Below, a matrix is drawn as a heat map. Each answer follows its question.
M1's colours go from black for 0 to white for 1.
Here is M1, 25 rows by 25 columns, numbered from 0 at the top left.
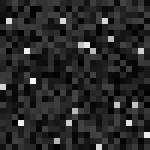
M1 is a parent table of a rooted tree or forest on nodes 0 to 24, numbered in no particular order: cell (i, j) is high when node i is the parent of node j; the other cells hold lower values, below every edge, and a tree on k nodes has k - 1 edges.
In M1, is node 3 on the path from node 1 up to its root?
yes
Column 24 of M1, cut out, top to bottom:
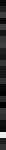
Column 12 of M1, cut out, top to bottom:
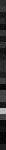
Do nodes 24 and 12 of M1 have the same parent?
no
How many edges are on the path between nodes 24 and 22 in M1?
1
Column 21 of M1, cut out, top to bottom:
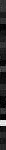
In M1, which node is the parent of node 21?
20
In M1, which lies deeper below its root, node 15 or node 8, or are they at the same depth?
node 15
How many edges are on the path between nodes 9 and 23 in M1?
1
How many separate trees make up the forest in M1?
5
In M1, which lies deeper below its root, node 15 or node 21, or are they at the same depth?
the same depth
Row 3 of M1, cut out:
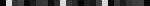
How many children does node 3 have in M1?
3
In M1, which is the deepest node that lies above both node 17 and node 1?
3
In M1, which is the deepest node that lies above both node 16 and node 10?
3
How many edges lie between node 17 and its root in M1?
2
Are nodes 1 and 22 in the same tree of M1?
yes
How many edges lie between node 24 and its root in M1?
4
